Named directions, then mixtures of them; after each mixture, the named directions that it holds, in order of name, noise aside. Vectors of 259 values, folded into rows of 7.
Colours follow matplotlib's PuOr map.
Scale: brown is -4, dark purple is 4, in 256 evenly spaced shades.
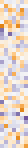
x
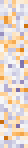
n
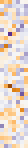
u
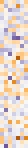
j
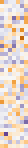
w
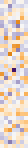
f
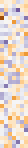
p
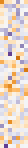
j, u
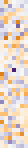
f, n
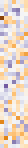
n, p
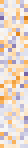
p, w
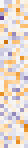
j, p, u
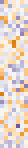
f, n, w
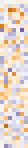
p, w, x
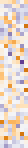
j, n, u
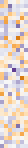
f, n
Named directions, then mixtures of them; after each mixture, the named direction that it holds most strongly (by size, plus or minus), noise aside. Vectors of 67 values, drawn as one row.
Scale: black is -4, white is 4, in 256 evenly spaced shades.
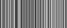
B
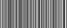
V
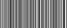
V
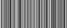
B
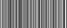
V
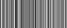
B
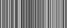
B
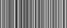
V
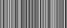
B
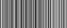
B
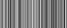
B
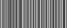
V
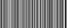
V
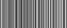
V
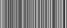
V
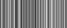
B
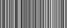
B
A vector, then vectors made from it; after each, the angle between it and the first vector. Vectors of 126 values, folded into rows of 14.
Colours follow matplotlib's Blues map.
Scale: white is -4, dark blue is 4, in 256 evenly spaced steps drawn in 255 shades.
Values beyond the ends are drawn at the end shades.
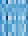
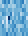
partly opposed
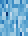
partly aligned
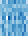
nearly opposite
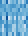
nearly parallel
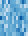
partly opposed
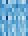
nearly parallel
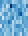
orthogonal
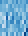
partly aligned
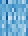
nearly parallel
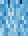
orthogonal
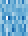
nearly opposite
